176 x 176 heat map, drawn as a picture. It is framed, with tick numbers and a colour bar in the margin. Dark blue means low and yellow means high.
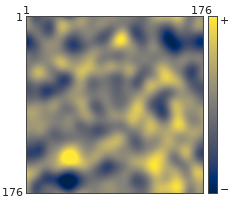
Lone odd cells: none. Average level on the scale: 50%. Mirror symmetry: none. Grain: smooth.
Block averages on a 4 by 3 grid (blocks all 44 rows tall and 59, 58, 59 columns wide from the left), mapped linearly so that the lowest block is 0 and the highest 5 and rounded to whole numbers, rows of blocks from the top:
120 / 222 / 234 / 125
